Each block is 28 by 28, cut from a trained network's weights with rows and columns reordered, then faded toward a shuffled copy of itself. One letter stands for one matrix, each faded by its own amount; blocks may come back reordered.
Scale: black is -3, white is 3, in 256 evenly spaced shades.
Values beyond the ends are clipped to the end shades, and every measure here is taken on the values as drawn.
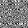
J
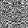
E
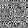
J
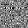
J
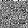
E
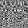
E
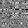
J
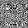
J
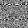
E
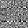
E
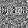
J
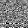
E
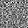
E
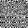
J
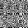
E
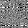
J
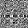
E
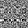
E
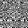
E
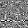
J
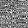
J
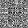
J
